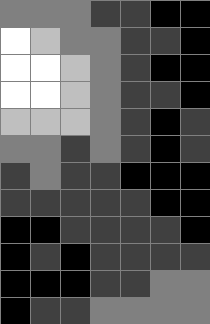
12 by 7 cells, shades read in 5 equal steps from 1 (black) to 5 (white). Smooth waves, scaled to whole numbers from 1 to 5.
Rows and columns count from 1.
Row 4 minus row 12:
4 3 2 0 -1 -1 -2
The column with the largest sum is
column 2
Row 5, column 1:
4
